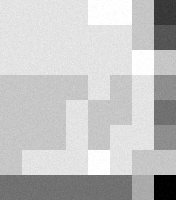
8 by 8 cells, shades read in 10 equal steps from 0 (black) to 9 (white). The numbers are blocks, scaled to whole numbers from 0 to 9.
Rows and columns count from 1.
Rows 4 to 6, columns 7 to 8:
8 5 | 8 4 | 8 5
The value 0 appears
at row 8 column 8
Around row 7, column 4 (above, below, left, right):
8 4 8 9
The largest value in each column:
8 8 8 8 9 9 9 7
